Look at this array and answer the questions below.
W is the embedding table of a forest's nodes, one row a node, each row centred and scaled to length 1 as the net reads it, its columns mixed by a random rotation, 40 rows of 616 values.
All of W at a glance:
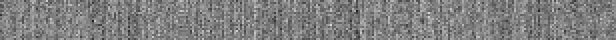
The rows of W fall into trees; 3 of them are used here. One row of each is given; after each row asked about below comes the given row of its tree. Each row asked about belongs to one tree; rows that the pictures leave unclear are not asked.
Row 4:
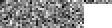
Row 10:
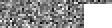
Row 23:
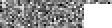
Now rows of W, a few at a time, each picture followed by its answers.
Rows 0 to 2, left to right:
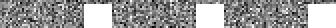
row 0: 10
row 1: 10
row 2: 10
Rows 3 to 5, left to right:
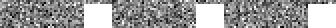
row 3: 23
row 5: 10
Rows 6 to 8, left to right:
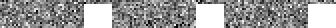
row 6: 10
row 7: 4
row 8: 23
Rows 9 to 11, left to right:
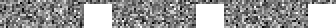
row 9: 10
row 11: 10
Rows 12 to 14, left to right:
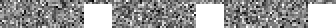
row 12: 4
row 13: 23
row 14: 10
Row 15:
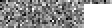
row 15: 4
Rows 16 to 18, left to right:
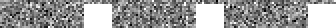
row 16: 23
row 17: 4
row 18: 23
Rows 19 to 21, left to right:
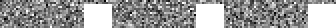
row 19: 4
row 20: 23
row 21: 23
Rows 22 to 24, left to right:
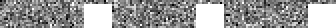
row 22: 4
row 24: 10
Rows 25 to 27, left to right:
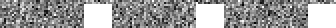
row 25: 23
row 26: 4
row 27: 23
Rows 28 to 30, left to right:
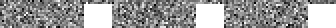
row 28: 10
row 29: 23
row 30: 4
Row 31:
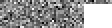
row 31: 4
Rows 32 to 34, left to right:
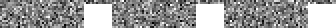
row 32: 4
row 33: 10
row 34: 4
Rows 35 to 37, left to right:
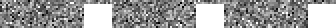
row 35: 23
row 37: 10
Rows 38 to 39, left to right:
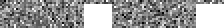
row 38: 4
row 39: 23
